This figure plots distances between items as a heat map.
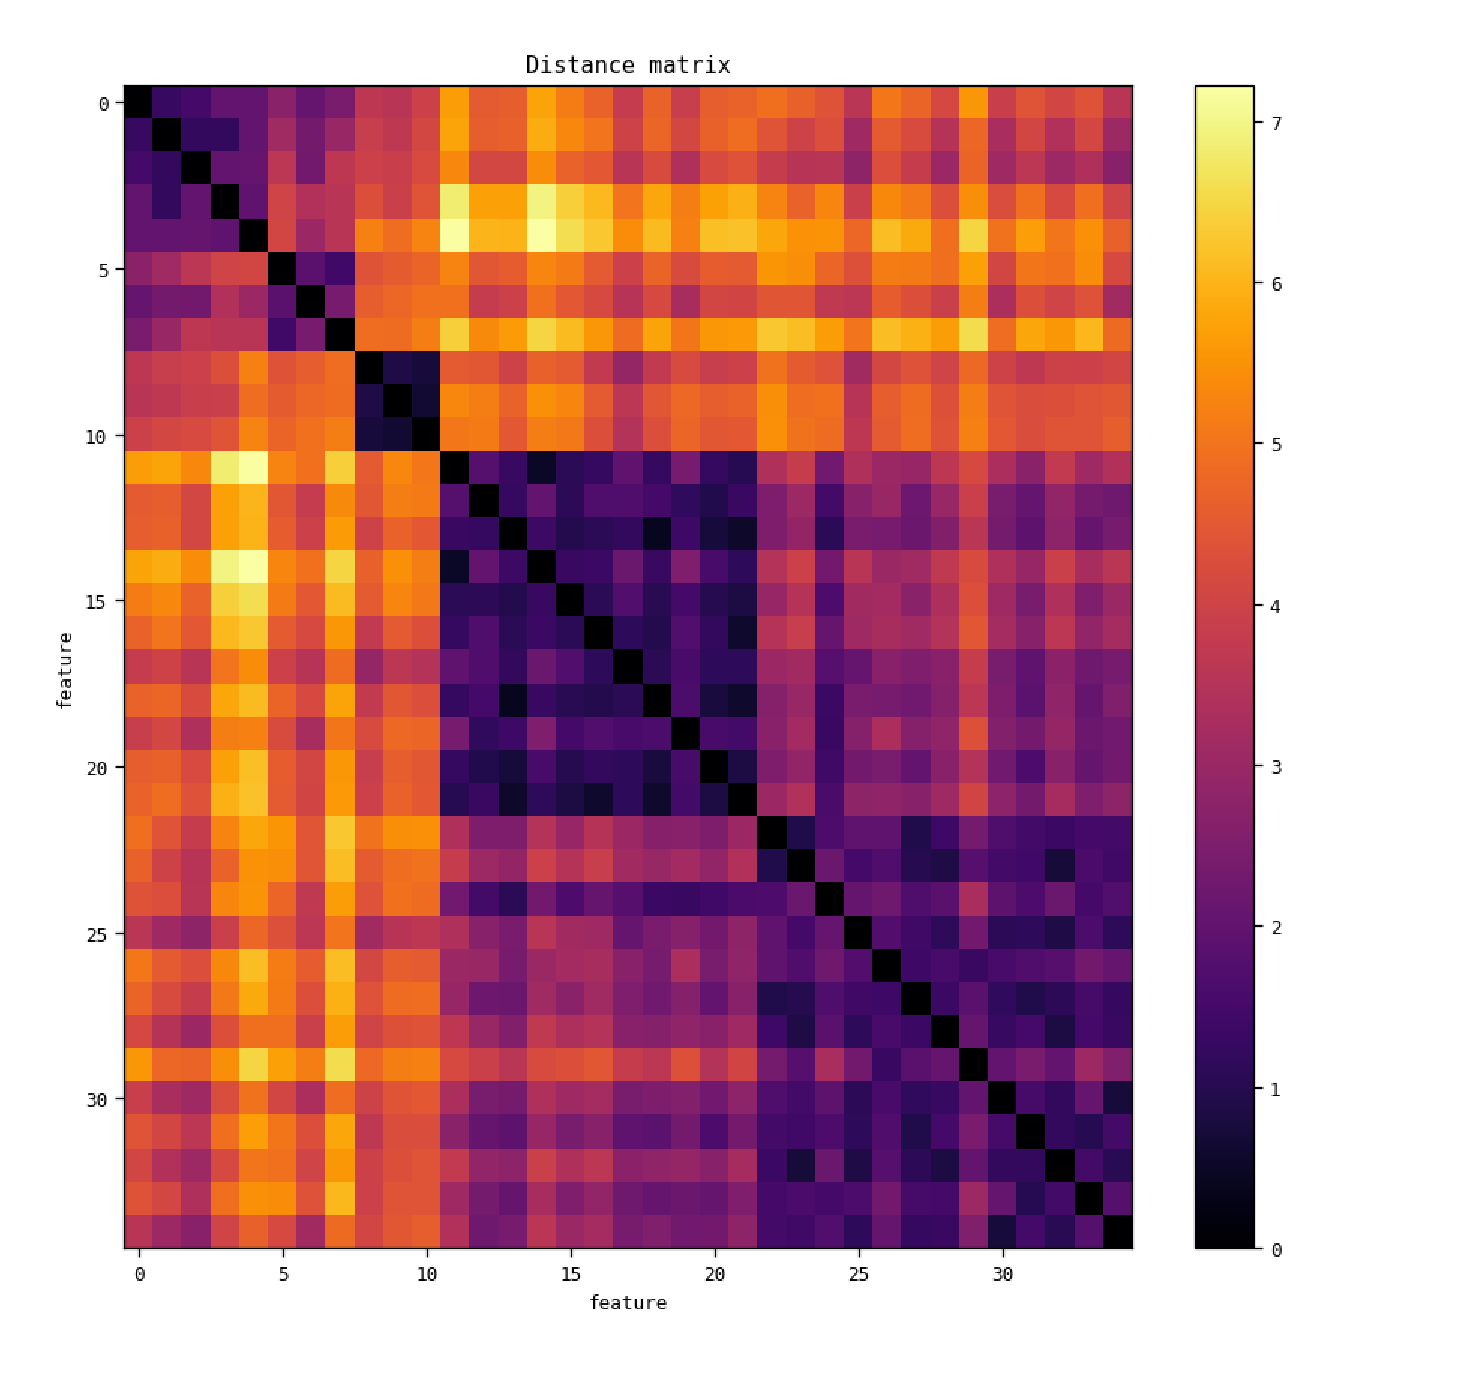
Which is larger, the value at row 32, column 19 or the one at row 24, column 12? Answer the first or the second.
the first
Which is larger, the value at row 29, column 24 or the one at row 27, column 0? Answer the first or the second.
the second
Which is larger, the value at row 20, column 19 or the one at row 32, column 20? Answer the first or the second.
the second
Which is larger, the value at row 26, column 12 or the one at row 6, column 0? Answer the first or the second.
the first
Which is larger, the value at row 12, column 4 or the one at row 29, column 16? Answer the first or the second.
the first
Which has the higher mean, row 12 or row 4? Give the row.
4
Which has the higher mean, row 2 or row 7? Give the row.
7
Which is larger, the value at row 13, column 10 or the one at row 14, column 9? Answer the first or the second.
the second
